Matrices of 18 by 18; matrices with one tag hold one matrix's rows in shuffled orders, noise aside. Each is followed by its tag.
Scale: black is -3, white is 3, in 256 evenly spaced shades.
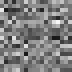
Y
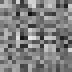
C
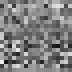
Y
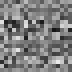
Y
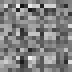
C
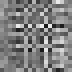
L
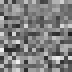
Y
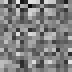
C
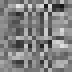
L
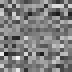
Y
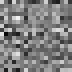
Y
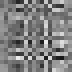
L
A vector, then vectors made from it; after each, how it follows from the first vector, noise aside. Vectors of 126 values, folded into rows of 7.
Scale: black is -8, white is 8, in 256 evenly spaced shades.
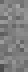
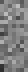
scaled up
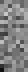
scaled up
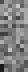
scaled up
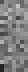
scaled up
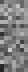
scaled up
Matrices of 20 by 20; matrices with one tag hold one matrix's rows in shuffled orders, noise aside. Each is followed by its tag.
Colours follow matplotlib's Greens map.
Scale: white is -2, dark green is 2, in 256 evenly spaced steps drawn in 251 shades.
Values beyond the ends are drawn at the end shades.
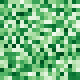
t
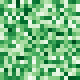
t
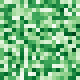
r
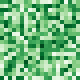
r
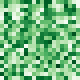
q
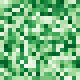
r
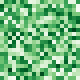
t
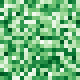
r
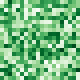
r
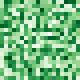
r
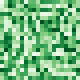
r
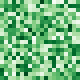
t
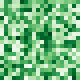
q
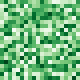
r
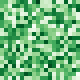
t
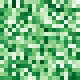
t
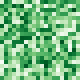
q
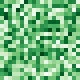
r
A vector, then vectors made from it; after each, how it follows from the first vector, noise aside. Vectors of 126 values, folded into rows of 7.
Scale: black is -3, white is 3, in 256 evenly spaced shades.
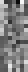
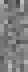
shrunk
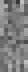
shrunk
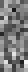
wrapped around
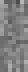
shrunk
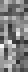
wrapped around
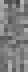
shrunk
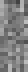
shrunk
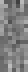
shrunk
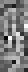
wrapped around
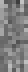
shrunk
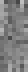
shrunk
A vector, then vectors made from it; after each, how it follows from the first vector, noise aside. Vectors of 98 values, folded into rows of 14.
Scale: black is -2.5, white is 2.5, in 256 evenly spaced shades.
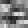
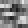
reversed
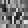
sign-scrambled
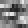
reversed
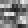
reversed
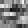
reversed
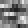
reversed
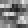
reversed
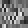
sign-scrambled
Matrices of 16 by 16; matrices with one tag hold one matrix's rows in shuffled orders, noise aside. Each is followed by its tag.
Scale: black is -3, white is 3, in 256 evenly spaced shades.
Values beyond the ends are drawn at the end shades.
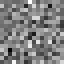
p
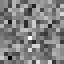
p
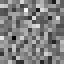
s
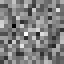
s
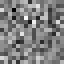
s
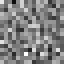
s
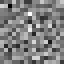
p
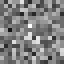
p
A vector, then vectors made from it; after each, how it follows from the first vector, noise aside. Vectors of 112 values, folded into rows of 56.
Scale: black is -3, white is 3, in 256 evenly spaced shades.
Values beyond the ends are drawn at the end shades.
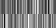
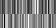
copied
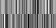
negated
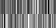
copied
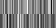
reversed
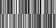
wrapped around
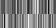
copied
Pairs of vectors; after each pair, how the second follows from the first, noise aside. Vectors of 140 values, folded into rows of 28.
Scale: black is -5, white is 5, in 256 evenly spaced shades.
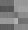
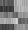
scaled up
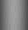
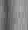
wrapped around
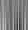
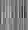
wrapped around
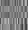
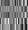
scaled up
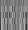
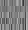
wrapped around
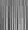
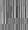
wrapped around
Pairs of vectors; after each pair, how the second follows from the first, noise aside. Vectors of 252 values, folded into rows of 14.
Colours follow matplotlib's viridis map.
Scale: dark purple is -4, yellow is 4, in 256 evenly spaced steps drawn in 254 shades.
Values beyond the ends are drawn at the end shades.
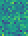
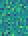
shuffled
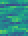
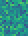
shuffled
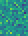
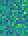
negated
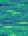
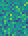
shuffled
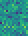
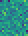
shuffled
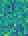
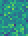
negated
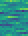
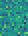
shuffled
